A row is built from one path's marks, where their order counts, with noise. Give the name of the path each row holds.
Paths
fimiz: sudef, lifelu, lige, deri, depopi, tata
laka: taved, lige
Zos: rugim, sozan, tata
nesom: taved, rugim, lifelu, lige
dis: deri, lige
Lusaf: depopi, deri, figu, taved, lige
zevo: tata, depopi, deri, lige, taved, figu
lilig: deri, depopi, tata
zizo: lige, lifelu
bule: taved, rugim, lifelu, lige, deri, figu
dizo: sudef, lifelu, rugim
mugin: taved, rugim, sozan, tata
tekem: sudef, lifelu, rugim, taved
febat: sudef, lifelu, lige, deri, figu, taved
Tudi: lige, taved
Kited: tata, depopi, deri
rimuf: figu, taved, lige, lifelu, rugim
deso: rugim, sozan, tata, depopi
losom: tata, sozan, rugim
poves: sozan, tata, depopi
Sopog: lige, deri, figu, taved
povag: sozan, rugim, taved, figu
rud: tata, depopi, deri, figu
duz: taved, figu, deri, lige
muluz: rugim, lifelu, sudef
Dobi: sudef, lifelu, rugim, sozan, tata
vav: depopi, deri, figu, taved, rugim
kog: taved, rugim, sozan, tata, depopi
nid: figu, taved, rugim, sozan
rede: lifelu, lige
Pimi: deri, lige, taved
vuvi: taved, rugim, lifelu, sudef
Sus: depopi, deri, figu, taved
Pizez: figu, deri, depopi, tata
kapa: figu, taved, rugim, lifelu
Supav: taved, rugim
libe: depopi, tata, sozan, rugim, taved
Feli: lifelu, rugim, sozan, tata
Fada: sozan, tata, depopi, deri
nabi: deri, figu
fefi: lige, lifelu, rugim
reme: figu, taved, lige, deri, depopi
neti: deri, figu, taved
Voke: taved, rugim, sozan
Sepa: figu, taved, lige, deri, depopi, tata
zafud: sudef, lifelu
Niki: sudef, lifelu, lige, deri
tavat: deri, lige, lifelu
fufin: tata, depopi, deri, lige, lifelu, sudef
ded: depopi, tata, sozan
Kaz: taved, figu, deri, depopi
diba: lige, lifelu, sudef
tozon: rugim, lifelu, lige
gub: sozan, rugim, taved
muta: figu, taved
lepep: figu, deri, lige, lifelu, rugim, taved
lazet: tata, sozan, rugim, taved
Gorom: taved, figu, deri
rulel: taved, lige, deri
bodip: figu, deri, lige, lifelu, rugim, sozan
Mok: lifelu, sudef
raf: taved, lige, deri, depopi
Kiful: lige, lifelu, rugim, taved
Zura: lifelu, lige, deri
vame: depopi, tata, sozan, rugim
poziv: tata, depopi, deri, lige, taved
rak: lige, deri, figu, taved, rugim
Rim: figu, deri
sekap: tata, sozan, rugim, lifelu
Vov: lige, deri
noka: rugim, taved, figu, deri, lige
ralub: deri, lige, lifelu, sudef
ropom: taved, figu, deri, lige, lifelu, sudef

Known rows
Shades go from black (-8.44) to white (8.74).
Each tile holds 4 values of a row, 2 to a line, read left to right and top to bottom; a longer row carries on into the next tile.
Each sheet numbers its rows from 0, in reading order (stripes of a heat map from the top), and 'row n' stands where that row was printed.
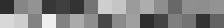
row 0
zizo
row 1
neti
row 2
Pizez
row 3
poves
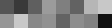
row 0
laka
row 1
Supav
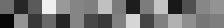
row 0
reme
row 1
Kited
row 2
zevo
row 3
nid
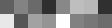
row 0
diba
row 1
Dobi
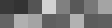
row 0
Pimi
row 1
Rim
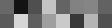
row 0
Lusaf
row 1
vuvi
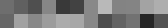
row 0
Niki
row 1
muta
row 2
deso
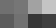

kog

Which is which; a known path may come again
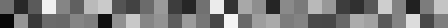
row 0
reme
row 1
Supav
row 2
laka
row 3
Sus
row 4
zafud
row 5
vame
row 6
Pimi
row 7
zevo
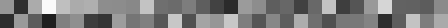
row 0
vav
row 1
lilig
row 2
dizo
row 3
ralub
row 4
ded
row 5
Gorom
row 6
libe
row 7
Zura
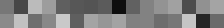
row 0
rimuf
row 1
ropom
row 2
Voke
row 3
rud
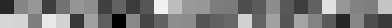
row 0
zizo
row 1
muluz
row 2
raf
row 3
fimiz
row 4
dis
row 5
poziv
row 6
Kited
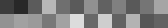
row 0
febat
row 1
tozon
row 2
Rim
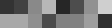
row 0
muta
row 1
gub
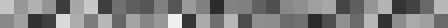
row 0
Pizez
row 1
sekap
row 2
Niki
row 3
Mok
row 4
fufin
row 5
deso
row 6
tekem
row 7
Tudi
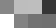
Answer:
Dobi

